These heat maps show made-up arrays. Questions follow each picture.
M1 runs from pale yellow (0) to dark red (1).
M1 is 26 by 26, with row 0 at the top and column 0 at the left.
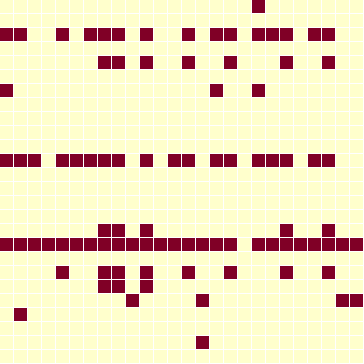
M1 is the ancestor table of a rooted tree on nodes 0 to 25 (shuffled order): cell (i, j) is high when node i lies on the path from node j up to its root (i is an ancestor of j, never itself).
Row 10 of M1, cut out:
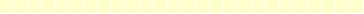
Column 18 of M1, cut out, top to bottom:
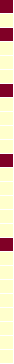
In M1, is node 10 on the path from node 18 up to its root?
no
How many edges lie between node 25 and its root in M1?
2
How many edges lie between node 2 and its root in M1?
2
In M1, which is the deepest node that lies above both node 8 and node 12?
11
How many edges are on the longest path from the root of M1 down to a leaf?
7
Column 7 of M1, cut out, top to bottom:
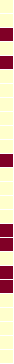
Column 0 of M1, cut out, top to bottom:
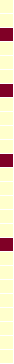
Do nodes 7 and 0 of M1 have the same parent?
no
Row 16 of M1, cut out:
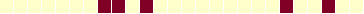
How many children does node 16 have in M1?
2
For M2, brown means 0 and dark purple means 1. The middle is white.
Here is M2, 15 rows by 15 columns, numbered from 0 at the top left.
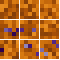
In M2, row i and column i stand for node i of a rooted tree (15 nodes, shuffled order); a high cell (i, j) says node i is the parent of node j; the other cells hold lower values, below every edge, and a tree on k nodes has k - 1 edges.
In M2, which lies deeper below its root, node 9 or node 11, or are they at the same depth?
the same depth
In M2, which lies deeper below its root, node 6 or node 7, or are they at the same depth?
the same depth
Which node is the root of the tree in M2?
12
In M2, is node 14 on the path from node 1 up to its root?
no
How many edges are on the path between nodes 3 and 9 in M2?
5
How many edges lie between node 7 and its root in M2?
4
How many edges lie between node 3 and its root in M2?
6
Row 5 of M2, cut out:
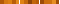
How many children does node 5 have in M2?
0
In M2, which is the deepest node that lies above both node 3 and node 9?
13
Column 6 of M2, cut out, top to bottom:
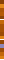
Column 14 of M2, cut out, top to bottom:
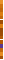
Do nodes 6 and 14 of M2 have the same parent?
yes
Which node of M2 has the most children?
7
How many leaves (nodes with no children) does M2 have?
9
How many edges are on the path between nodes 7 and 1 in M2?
1
